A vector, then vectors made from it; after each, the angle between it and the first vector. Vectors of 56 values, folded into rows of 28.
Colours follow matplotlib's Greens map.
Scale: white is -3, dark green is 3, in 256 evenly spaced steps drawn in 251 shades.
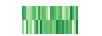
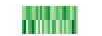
nearly opposite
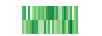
orthogonal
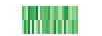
partly opposed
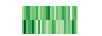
nearly opposite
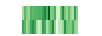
partly opposed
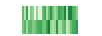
orthogonal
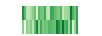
nearly parallel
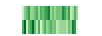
nearly opposite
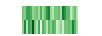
nearly opposite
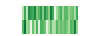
orthogonal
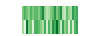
partly aligned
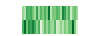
nearly opposite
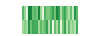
orthogonal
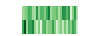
nearly opposite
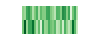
nearly opposite
